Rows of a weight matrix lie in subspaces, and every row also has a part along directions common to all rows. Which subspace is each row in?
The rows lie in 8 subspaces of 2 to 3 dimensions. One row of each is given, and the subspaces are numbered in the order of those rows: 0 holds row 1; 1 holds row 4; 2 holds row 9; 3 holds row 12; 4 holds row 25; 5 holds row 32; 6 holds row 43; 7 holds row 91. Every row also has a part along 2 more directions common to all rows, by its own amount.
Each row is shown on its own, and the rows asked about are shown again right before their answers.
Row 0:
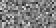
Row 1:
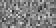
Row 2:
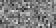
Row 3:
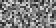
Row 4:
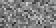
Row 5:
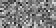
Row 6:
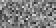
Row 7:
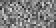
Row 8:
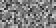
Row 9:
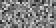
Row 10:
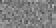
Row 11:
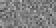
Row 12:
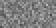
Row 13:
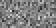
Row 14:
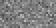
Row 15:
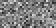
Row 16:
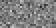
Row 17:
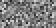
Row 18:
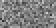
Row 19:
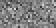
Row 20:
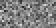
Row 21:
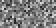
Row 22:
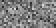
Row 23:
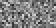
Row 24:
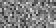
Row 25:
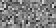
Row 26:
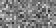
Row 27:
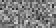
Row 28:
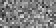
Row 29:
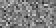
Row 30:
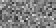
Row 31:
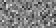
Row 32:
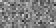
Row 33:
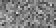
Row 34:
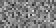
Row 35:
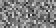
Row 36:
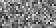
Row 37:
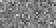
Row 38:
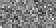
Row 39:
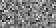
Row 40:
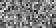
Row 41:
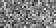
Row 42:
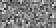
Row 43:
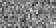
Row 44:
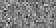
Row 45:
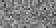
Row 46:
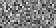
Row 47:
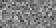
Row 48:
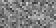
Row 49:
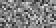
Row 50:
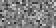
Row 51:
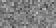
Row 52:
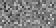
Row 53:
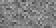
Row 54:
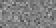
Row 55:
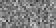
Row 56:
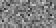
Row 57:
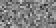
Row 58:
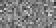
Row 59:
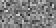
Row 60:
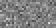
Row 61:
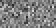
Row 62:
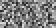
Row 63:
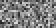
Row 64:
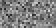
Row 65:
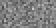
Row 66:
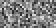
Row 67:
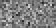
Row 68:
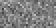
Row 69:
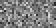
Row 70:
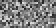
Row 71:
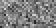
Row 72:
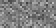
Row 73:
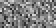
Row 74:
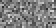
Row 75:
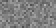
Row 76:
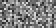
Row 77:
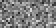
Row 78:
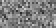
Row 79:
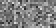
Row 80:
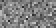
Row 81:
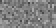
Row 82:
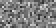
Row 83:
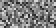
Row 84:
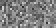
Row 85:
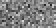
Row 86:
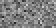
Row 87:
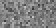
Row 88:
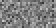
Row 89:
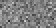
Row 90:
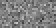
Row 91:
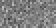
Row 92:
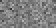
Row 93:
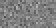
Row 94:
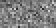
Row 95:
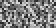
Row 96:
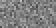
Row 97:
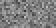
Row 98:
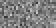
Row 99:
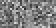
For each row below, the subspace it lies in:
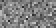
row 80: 3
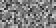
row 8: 7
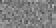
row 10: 4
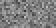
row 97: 1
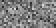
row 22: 7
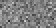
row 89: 3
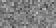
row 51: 7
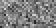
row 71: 6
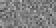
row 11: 6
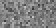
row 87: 7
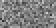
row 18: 2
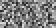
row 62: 0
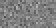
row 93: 6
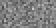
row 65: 7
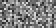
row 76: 0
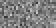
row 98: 6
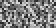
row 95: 1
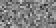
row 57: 0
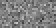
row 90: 5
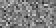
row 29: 6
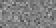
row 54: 3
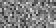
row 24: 6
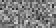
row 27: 4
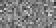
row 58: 0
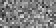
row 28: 2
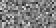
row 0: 2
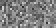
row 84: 7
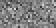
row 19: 7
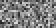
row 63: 4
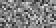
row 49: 1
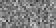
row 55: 1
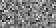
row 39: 5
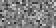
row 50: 1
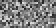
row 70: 2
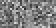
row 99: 5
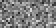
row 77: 6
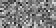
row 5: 1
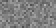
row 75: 1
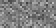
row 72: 1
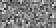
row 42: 4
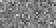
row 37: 5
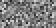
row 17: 4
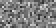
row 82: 0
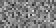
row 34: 4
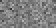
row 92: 5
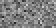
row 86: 1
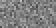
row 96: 6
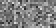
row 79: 5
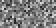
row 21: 7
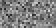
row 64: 2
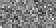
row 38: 3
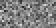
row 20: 0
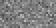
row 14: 2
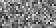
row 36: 5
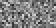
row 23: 5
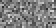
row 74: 0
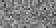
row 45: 7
